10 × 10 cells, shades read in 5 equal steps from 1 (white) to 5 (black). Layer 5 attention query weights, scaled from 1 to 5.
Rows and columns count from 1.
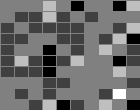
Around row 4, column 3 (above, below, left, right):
4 3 4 3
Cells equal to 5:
9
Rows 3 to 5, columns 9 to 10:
4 2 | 2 5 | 3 4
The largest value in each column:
4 4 4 5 5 5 4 4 5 5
